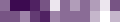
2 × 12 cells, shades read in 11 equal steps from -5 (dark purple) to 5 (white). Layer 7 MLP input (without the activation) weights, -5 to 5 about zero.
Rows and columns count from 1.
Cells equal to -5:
2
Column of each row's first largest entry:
6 11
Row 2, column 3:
0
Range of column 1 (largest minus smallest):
1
